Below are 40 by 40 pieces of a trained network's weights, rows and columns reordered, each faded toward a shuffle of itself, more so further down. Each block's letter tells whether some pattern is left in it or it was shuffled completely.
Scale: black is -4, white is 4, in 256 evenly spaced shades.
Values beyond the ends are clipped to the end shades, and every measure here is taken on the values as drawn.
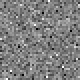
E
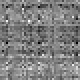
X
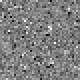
E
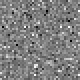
E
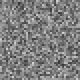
E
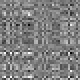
X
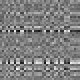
X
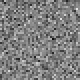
E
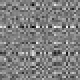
X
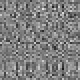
X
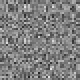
X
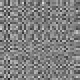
X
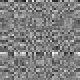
X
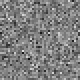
E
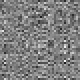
X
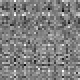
X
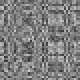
X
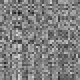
X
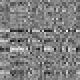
X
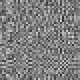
X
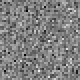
E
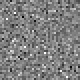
E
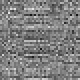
X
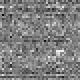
X
